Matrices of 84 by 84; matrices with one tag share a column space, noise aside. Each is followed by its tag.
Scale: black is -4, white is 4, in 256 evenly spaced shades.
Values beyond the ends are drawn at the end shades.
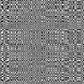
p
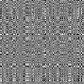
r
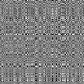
r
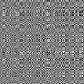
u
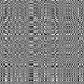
r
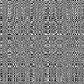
r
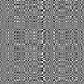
p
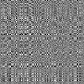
r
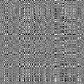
r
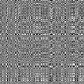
r
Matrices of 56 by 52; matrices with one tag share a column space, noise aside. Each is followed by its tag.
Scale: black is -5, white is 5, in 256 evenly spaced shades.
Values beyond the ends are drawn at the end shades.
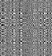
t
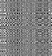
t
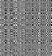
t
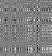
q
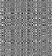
t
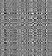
t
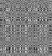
q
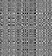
t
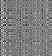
t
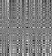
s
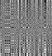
s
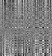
s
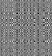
t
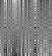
s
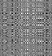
t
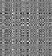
t
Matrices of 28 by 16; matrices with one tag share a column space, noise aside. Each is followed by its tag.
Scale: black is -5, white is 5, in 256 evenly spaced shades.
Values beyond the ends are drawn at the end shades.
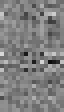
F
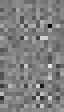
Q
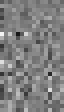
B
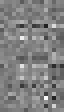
Q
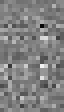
Q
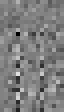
B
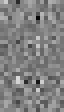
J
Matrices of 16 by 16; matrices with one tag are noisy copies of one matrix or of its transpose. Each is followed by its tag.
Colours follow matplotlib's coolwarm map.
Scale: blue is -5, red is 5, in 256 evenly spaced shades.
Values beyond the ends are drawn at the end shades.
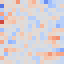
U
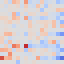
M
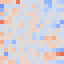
U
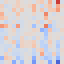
M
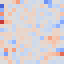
U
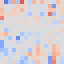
U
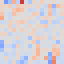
U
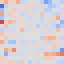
U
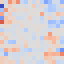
U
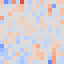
U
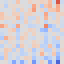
M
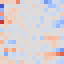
U
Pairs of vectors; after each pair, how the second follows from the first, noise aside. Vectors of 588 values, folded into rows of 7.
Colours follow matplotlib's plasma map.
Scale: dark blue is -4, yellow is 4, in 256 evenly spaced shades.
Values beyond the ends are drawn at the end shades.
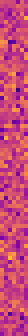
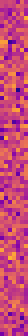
copied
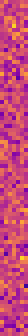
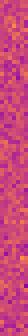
shrunk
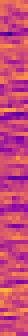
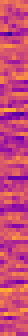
copied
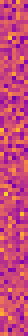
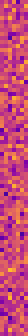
negated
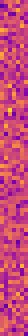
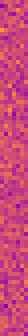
shrunk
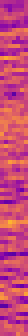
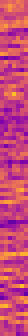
negated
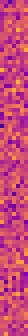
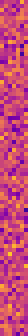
reversed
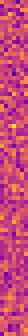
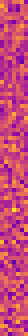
reversed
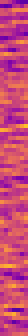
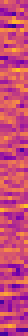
reversed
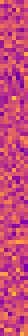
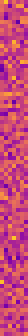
reversed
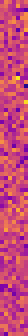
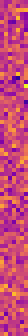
negated
